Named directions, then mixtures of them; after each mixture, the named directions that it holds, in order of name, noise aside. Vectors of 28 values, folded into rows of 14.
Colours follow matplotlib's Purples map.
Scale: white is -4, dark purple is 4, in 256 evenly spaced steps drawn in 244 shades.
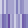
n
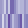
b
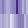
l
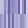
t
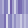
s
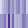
n, t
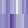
l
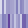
n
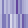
l, n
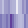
l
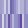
b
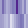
l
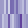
b, l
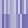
n, t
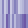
n, s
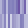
l, t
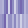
s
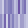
s, t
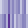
n, t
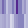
l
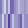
b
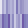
n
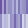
n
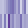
b, t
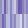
b, s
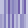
t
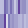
s, t
